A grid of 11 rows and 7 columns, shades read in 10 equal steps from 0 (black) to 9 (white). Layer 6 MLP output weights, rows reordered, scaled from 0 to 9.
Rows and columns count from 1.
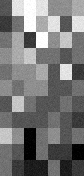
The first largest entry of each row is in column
3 3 4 3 6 1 2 1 1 1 1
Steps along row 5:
up same up down up down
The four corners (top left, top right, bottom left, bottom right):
3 6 4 2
